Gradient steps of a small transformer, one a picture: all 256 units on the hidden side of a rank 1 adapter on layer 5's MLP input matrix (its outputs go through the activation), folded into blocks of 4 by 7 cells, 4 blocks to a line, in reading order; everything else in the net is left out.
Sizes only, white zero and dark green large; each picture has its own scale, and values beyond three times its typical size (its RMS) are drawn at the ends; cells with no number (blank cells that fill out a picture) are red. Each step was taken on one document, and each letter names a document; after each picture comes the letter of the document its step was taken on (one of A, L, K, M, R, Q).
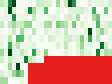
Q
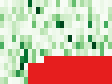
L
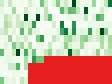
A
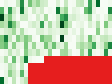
L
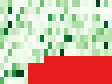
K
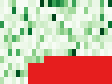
A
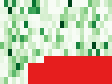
Q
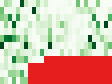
L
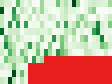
K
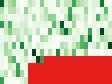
A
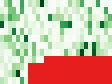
L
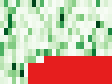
Q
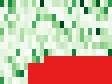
A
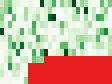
A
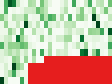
Q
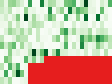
A
